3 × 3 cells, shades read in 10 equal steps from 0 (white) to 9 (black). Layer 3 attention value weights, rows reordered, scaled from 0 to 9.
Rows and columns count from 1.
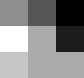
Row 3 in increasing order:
2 3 3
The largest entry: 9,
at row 1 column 3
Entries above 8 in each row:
1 0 0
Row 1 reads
4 6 9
